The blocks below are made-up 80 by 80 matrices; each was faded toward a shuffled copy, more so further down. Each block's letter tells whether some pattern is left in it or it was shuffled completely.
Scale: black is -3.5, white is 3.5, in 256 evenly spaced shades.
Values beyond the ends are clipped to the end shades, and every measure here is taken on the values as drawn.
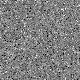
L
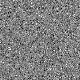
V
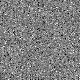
V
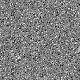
V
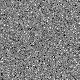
L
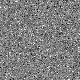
L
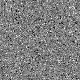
V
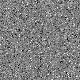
L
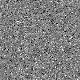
V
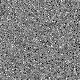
V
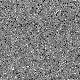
L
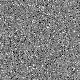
L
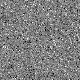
V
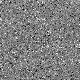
V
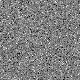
V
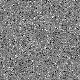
V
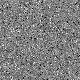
L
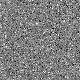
L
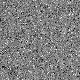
V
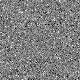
V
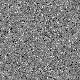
V
